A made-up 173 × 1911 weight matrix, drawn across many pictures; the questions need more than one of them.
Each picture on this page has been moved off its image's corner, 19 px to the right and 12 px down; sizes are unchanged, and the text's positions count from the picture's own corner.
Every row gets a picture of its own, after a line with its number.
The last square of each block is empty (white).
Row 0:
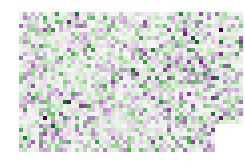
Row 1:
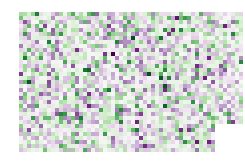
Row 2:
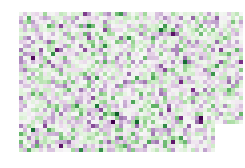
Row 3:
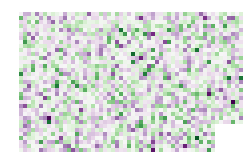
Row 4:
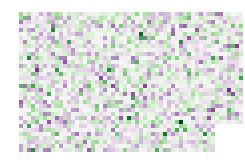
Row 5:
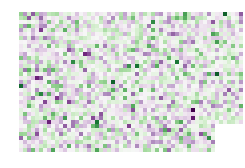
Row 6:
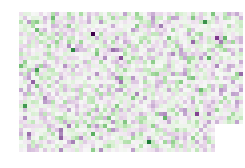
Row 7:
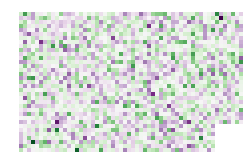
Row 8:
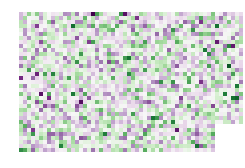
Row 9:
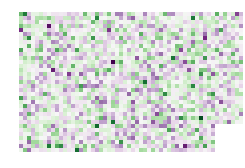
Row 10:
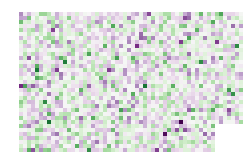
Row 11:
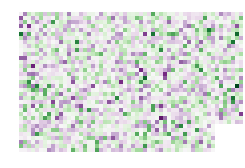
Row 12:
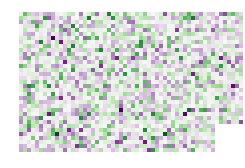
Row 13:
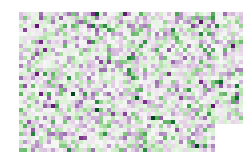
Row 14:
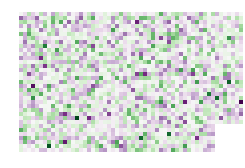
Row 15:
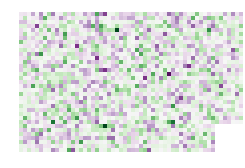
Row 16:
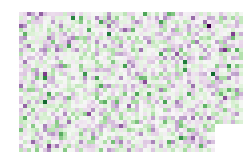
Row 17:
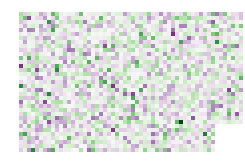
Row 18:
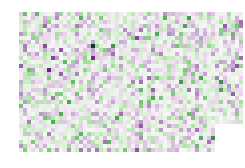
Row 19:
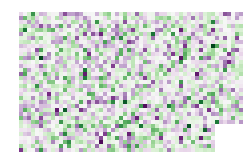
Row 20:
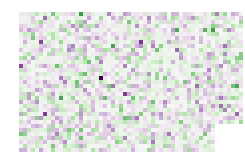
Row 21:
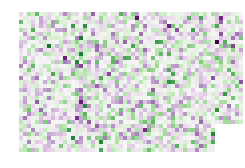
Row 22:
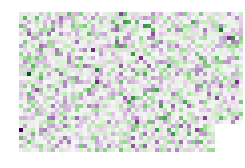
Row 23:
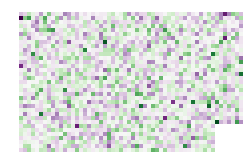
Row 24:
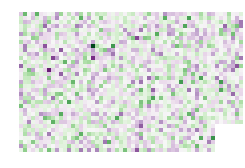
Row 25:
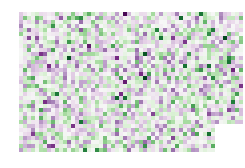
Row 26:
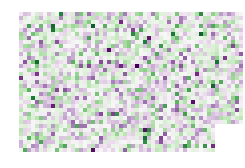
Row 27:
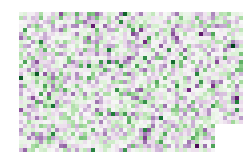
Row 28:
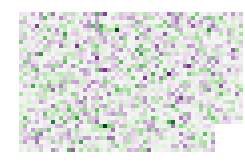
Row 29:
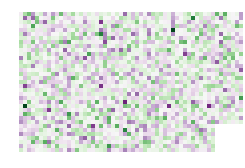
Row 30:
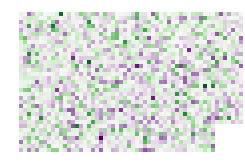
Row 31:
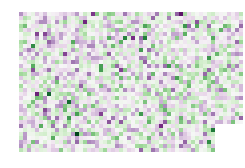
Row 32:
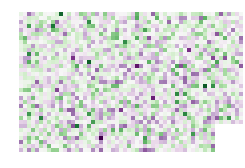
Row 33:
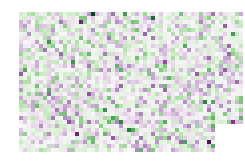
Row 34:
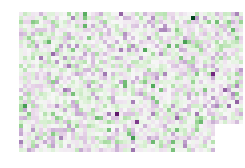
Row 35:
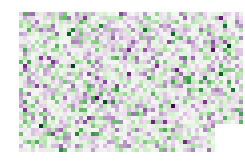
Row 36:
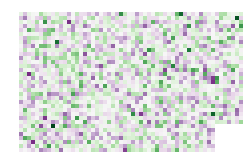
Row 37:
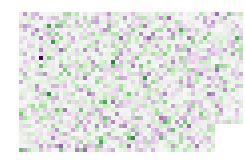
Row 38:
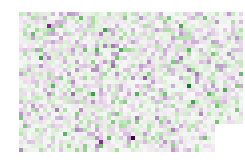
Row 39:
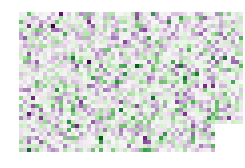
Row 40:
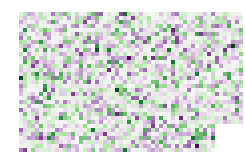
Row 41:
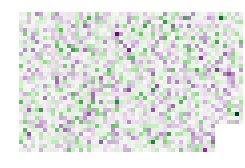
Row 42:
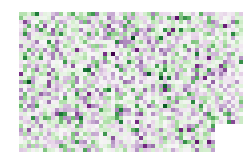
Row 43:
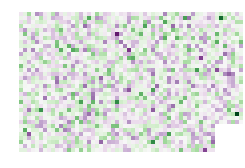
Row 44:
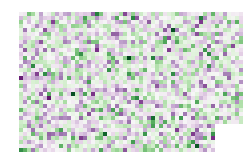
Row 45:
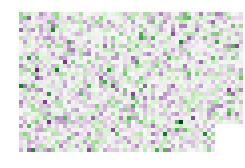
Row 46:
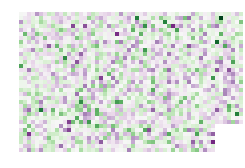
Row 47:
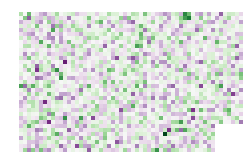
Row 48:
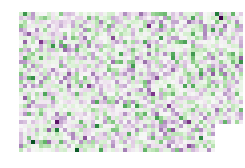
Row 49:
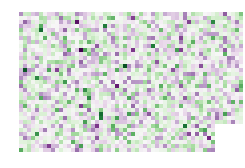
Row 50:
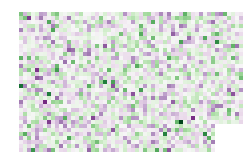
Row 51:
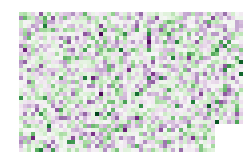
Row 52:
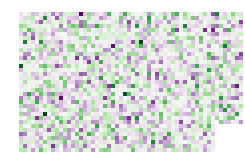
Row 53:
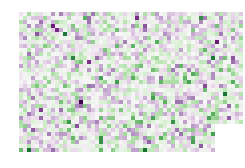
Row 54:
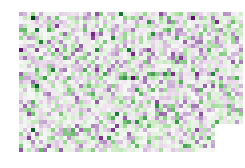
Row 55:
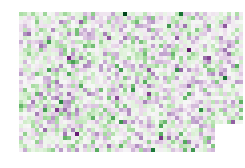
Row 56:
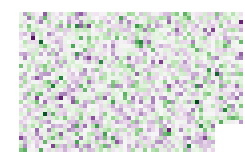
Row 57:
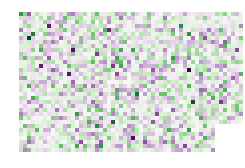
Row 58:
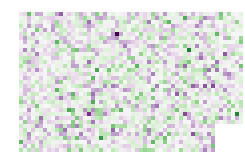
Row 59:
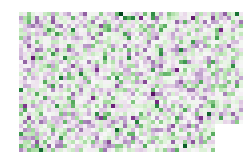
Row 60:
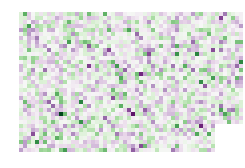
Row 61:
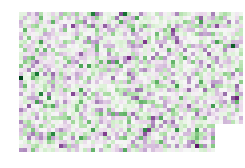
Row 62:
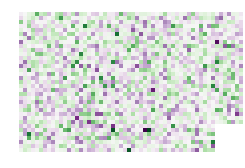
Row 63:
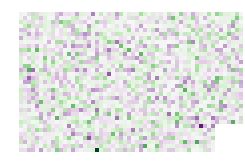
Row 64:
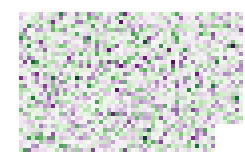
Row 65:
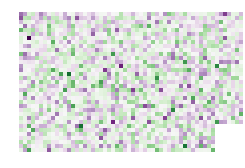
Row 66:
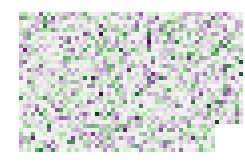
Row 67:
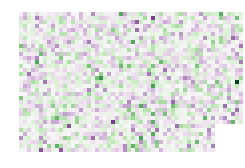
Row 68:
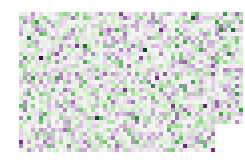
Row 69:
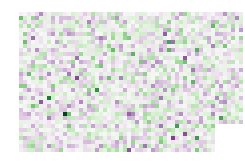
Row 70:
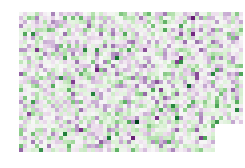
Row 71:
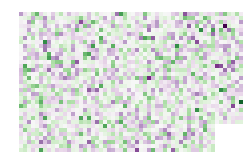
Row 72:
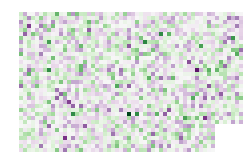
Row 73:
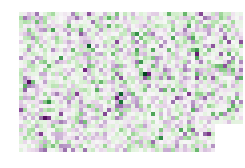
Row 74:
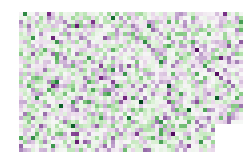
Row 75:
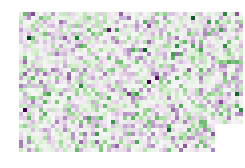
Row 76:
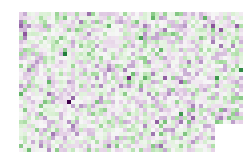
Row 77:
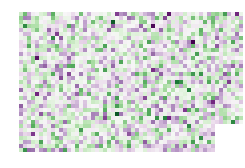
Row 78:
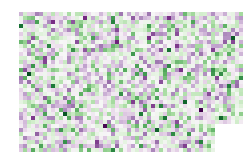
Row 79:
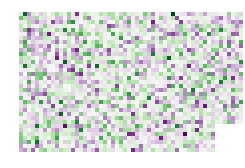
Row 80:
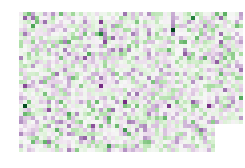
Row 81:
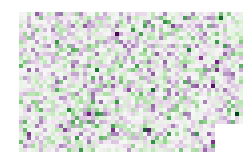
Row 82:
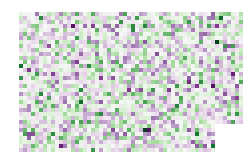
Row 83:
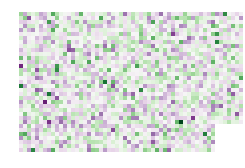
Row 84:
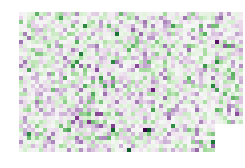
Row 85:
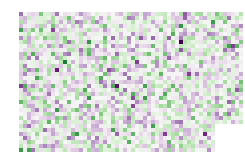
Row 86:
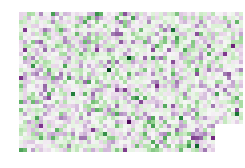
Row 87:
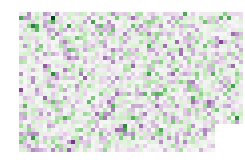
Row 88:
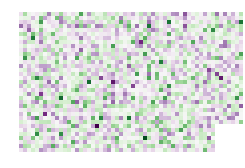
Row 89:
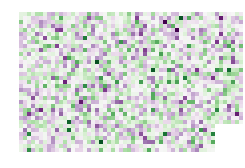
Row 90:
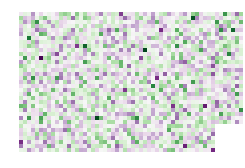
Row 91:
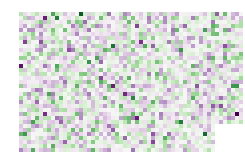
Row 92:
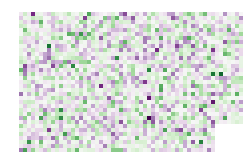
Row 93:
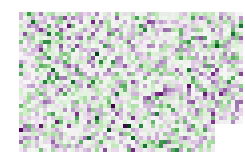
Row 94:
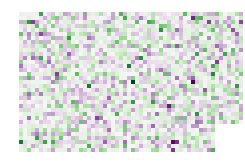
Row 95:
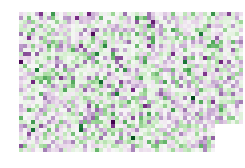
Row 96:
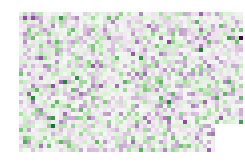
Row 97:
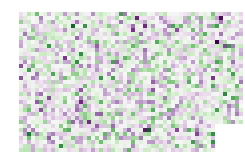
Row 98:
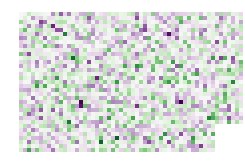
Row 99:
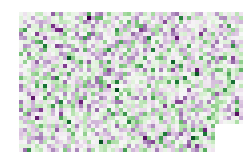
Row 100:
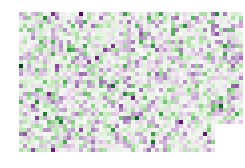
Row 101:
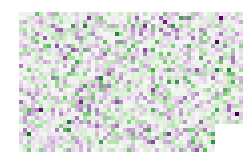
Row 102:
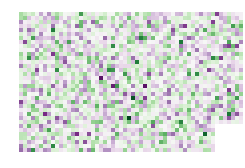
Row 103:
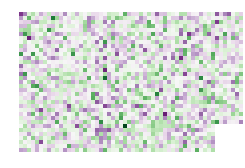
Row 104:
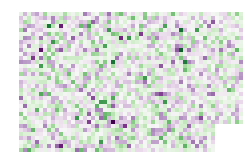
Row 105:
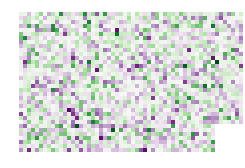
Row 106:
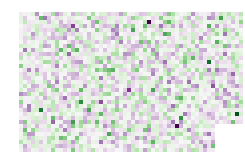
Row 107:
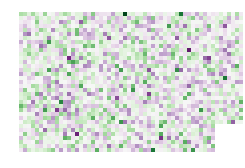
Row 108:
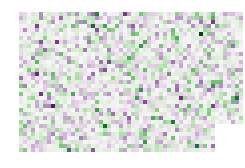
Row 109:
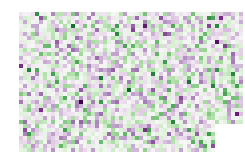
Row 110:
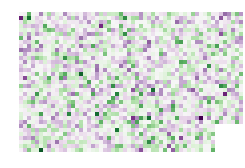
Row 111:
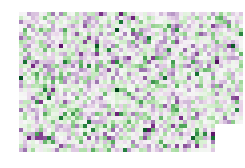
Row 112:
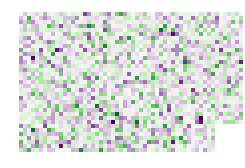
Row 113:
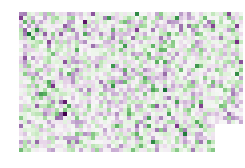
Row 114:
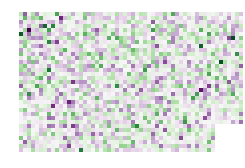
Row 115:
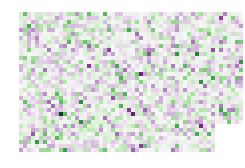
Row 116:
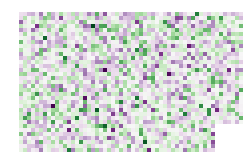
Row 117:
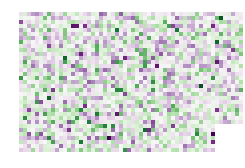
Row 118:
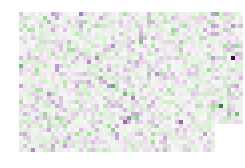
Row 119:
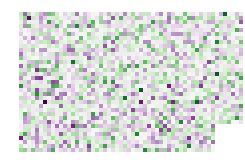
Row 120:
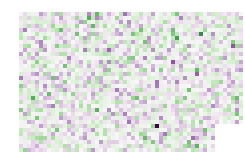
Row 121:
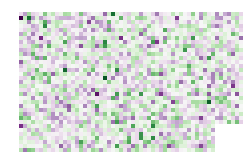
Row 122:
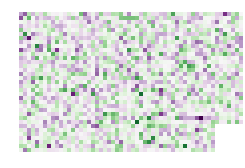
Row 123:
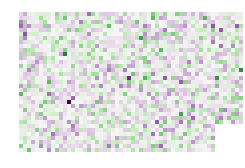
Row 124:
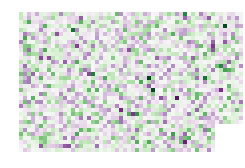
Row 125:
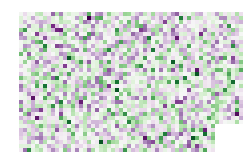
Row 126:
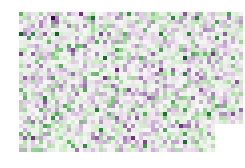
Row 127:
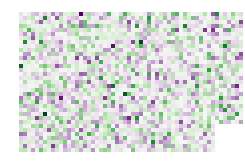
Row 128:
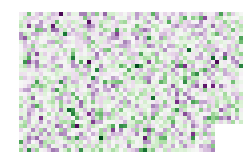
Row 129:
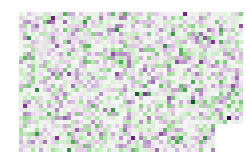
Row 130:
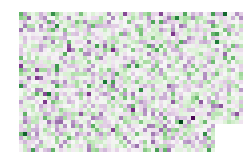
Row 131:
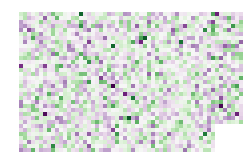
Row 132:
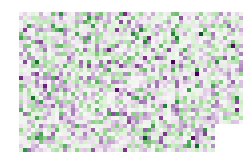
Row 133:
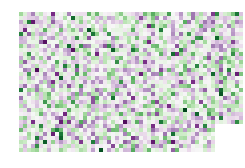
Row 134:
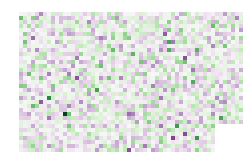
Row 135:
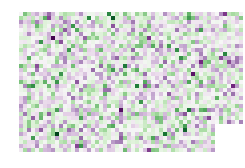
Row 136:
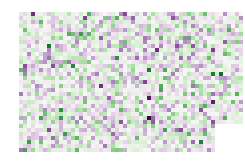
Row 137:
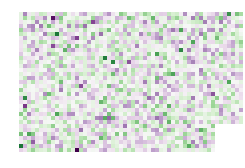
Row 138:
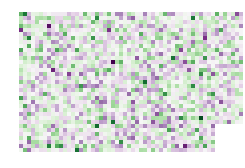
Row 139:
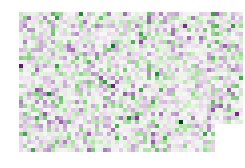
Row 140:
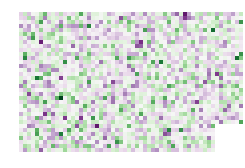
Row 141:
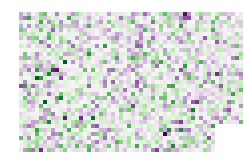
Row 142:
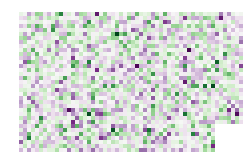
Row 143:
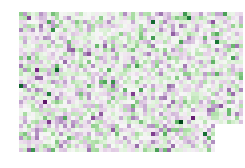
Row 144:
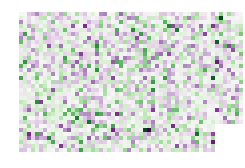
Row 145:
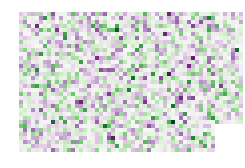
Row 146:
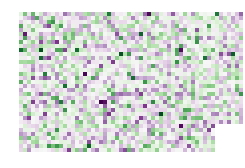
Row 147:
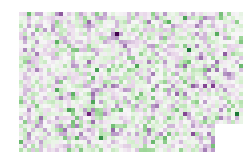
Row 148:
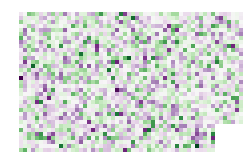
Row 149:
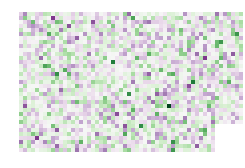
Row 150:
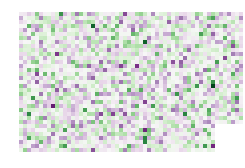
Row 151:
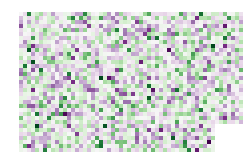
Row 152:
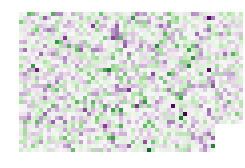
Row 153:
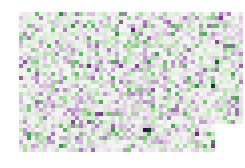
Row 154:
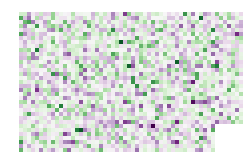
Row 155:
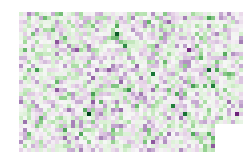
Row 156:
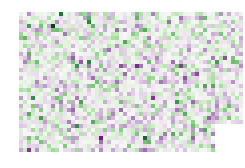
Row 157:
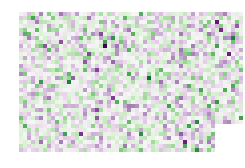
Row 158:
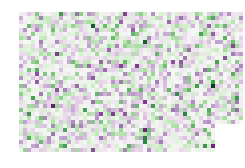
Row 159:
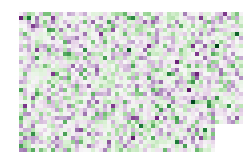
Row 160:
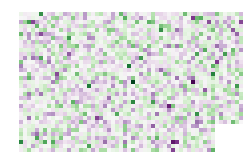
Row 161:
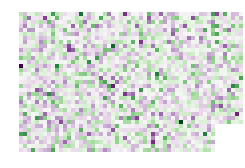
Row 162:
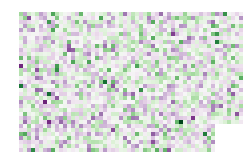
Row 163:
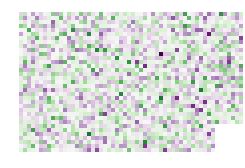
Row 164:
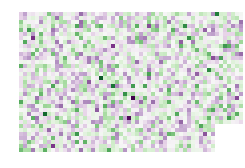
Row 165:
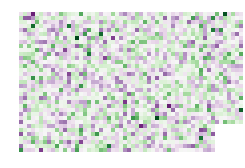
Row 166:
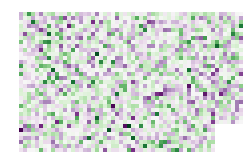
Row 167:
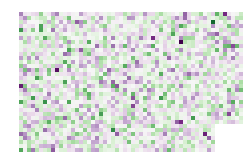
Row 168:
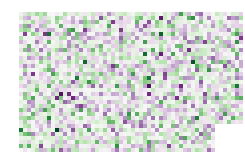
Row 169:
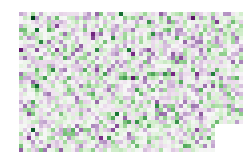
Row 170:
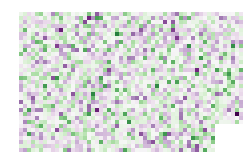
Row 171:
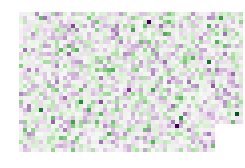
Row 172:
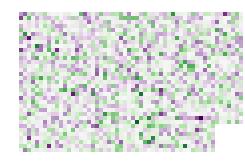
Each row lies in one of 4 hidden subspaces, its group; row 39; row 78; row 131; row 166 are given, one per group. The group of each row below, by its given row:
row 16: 166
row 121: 166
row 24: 78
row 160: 166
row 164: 131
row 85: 131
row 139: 131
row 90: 166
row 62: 39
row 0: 78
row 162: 131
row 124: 78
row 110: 166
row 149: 166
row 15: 39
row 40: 39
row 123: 78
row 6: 166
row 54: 166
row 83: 131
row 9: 166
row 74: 131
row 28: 39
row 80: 166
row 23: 166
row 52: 131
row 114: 78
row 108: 39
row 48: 166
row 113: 78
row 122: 166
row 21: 39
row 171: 39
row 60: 78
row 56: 131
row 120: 39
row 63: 78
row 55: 78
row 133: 166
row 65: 166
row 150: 39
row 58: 39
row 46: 39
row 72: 78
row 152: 39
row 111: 39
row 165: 166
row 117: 39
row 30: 39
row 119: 131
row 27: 39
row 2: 166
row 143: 131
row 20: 131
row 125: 39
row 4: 131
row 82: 39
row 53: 39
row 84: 39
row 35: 78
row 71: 78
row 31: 78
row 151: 78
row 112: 166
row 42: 78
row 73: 78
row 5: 131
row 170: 39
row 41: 39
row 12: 131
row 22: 78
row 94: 166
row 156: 39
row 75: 166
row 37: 166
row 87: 166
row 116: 39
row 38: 166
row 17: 131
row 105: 39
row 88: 131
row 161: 131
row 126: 166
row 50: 131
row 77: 166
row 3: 78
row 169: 166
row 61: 39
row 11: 78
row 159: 166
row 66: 166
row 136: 78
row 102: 131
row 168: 78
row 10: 131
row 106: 39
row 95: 166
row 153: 39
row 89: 39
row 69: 78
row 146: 166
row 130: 131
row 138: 166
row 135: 131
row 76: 78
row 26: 39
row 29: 166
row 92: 78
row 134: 78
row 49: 131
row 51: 166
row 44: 39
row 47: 131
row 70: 166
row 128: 39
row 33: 78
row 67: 78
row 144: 39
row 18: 78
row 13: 39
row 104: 166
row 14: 78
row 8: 39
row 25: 78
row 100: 131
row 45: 131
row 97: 39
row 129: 166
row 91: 131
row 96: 78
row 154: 166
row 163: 78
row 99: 39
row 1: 78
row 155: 39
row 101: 39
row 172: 166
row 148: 39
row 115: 78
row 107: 78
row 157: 166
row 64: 39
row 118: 131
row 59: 166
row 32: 39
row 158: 39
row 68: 166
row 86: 39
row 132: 39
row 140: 131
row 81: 39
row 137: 166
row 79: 78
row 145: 39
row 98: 39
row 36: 78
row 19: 166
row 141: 131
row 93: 166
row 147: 39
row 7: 166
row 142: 39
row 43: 39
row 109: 39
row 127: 131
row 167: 131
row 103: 166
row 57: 166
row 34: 166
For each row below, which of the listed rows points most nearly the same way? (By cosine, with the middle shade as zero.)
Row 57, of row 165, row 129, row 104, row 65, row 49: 129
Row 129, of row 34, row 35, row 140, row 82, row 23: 23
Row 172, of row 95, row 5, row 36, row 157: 95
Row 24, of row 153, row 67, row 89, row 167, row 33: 33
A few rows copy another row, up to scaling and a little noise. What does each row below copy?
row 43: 41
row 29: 80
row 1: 42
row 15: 28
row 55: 107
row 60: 115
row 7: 48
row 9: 138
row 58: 147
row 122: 172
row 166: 93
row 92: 136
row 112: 2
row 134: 69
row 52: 127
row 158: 150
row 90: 68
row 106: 171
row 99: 125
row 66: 51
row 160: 94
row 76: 123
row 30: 32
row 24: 18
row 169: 54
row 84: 62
